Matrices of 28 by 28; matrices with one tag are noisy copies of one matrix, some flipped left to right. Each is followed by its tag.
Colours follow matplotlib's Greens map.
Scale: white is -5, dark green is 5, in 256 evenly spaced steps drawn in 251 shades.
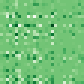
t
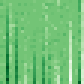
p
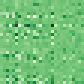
t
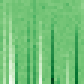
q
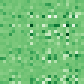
t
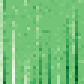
p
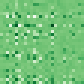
t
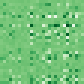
t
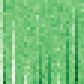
p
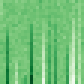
q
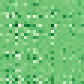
t
